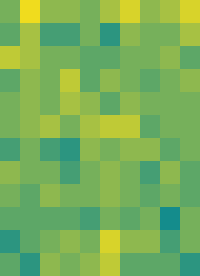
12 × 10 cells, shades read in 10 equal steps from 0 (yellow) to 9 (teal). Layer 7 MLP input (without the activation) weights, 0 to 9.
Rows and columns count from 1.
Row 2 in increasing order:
3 3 4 5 5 5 6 7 7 8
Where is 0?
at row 1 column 2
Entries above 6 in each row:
0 3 0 0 0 0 3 2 0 2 2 2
